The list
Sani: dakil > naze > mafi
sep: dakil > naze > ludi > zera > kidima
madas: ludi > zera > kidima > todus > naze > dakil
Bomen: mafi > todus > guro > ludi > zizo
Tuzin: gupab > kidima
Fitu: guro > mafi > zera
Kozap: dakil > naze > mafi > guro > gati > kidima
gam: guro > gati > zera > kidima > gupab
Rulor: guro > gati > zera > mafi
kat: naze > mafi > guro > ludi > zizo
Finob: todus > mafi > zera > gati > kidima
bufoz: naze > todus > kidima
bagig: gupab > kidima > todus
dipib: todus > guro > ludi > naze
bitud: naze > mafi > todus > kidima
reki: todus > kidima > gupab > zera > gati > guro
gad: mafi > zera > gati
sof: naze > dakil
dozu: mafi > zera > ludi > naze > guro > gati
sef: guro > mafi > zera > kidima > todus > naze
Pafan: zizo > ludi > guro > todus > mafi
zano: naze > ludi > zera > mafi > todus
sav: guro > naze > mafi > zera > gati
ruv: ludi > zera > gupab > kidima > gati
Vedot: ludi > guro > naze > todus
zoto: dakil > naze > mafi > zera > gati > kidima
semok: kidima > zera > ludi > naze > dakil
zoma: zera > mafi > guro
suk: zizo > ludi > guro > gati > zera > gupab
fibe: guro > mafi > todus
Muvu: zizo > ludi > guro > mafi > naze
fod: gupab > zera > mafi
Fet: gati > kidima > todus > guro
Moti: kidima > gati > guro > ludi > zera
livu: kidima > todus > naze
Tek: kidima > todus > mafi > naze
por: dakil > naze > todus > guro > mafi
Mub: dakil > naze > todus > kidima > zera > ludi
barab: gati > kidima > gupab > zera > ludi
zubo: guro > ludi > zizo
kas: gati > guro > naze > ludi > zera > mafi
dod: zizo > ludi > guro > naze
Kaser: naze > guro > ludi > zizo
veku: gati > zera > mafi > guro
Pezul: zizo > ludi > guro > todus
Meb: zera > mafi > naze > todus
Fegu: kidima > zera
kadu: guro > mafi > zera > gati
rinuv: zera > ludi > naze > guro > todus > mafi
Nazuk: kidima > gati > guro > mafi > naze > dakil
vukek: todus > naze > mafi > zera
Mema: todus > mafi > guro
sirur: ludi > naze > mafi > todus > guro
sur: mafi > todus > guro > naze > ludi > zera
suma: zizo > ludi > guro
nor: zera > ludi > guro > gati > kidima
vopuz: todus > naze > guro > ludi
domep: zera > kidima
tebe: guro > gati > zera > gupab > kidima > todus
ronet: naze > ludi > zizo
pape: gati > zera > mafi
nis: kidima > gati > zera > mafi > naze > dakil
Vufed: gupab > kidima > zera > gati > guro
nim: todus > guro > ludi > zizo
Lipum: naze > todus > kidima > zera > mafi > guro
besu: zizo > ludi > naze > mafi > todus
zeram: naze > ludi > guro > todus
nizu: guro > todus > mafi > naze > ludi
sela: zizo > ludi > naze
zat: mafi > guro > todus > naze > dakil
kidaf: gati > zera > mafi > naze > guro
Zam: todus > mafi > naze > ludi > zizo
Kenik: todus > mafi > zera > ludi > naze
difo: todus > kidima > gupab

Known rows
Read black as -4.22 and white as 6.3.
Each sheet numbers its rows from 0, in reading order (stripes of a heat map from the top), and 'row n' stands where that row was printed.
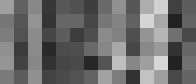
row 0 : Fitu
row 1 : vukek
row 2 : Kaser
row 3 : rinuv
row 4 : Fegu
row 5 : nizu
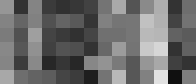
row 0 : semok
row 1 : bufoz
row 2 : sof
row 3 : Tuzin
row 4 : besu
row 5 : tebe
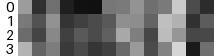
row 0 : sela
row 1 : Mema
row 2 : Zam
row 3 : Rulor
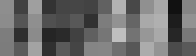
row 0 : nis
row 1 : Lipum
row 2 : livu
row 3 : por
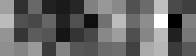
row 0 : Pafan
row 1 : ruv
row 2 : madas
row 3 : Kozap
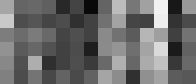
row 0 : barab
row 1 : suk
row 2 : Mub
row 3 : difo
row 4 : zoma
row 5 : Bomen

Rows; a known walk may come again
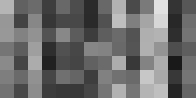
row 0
nor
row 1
Fegu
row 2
zoto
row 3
por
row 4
Nazuk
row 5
bitud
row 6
bagig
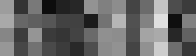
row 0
Muvu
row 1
tebe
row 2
sirur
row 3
zubo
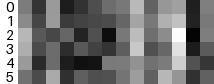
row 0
Tek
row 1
fod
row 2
ruv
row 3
Moti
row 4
sela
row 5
Meb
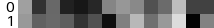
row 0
Pafan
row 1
reki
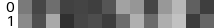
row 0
nim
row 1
zoma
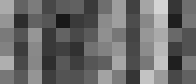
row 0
kadu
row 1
madas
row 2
kat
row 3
Vedot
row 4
kas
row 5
nizu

